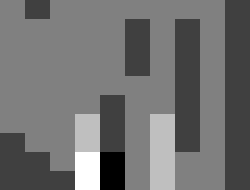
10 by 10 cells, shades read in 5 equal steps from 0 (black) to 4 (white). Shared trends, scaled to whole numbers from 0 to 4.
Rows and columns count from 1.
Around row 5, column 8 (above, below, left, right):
1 1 2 2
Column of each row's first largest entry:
1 1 1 1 1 1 4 4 4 4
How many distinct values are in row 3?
2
